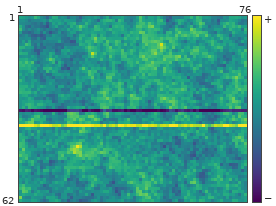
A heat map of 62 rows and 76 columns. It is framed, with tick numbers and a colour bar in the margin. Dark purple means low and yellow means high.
Slope: none. Histogram: heavy tails on both sides. Grain: streaks across. Odd lines: rows 32 and 37.
